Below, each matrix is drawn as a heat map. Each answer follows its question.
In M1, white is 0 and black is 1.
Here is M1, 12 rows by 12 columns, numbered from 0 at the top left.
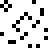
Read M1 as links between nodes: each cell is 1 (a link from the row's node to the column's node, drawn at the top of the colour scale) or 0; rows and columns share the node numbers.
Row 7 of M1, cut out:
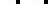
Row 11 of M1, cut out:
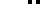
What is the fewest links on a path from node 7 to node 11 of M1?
1
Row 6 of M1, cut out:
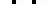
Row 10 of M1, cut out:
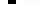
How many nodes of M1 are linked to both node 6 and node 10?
1
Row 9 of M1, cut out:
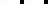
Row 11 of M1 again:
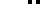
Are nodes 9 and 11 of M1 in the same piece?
yes
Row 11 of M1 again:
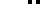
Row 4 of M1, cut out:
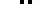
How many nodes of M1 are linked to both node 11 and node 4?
1
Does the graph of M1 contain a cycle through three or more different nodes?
yes
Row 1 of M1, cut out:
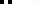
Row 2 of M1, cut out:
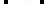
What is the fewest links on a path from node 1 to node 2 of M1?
1
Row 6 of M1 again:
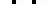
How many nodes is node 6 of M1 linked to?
2
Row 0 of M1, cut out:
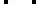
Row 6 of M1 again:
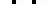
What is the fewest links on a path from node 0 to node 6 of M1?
2
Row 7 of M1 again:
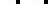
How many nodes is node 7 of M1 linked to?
2
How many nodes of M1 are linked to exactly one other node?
0
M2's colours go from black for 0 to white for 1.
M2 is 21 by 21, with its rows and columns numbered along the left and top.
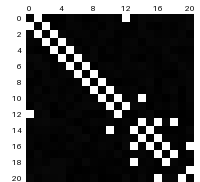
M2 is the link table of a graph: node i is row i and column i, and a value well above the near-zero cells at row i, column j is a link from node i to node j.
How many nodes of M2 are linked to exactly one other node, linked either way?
1
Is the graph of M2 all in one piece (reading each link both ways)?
yes
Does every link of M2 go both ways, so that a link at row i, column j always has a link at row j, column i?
yes
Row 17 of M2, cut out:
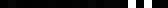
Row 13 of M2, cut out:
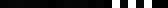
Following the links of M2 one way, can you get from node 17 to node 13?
yes
